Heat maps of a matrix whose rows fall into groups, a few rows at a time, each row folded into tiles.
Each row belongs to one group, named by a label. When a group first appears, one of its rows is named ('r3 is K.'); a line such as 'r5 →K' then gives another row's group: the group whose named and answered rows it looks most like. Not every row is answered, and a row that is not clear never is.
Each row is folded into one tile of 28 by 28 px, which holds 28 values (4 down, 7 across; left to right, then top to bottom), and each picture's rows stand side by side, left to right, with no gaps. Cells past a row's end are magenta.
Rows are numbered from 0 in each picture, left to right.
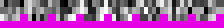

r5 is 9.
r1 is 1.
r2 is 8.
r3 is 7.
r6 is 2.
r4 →8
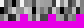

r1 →2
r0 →9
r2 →2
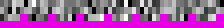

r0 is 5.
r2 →5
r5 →9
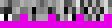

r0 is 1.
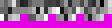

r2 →7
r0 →8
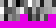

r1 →9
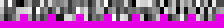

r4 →8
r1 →2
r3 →2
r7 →9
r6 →5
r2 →7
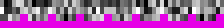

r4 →7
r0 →7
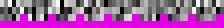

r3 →8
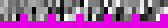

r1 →2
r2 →8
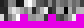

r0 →8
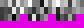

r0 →9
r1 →9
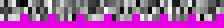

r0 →8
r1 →9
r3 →7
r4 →5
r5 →1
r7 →8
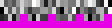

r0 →9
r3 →1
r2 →2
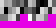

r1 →1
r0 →2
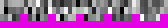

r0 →2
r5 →8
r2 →8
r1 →9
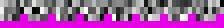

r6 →8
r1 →1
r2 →1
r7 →5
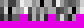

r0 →9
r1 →9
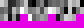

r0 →9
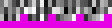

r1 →5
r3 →7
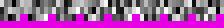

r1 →7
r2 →9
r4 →7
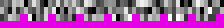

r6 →8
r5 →1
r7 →1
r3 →1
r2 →9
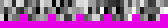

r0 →1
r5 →9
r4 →7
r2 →9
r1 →5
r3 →2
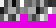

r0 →9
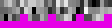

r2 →2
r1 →2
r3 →7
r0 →1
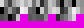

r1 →9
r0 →9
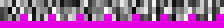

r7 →5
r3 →8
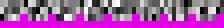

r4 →1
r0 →7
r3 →1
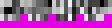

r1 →8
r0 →1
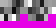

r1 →9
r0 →8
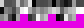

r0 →9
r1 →7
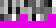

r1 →8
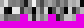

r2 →5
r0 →1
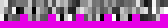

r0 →1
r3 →5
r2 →8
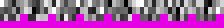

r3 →1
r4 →9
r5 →9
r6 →9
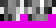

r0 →7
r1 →5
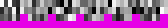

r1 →2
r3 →5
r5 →9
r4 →2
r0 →9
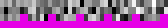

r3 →5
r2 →5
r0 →2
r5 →5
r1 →5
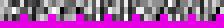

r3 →5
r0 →1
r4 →5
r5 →5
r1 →7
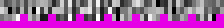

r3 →5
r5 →8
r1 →2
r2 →5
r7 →5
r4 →1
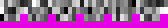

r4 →8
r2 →5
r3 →2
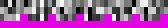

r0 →7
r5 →1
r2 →2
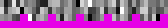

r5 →5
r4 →2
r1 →1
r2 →8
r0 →2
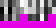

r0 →9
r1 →5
